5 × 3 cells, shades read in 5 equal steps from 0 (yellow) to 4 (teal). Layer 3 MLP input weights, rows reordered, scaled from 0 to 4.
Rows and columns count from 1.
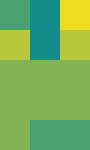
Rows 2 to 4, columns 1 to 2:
1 4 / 2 2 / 2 2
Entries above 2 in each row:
2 1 0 0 2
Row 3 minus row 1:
-1 -2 2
